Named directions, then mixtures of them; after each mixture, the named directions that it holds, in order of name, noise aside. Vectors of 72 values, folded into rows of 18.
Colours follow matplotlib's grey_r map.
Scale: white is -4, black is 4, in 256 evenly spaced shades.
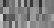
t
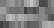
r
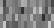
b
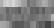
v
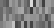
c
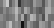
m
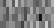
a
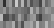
a, t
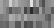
c, r, v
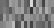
c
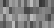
c, r, t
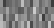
a, b, t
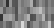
m, t, v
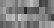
r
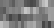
r
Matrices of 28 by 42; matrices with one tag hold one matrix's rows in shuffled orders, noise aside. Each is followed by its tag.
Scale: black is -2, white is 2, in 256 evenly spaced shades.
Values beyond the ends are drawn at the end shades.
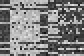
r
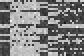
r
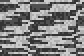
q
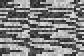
q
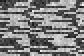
q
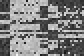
r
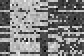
r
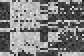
r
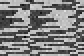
q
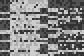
r
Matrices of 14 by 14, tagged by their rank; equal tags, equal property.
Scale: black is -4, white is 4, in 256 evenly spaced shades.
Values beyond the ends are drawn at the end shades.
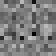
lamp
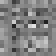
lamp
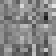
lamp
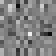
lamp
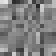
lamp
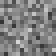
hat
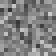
hat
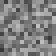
hat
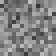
hat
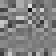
lamp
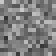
hat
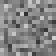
hat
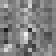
lamp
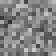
hat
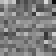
lamp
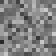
hat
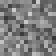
hat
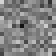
lamp
